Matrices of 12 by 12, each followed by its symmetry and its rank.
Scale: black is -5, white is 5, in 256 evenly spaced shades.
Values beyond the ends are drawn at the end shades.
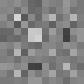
symmetric, rank two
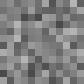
antisymmetric, full rank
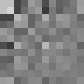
symmetric, rank two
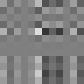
neither, rank one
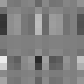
neither, rank one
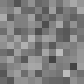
antisymmetric, full rank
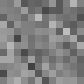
antisymmetric, full rank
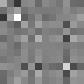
symmetric, rank two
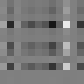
neither, rank one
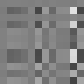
neither, rank one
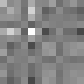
symmetric, rank two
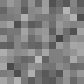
antisymmetric, full rank
